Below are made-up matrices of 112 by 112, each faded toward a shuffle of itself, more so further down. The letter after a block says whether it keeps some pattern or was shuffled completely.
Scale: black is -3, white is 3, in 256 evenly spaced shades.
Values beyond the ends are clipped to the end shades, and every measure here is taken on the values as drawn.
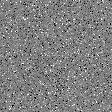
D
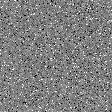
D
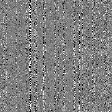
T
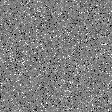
D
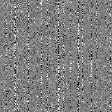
T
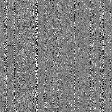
T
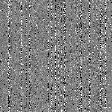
T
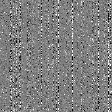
T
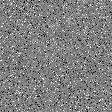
D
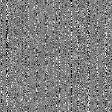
T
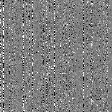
T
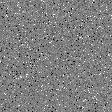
D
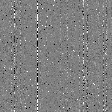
T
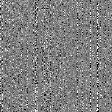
T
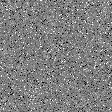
D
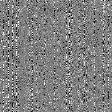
T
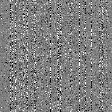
T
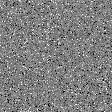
D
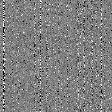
T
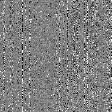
T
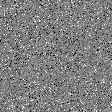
D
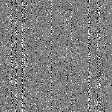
T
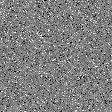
D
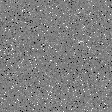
D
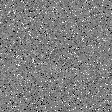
D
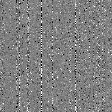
T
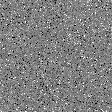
D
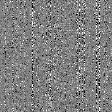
T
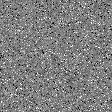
D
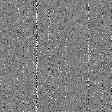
T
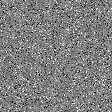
D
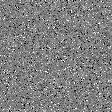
D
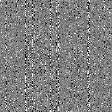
T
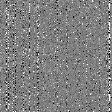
T
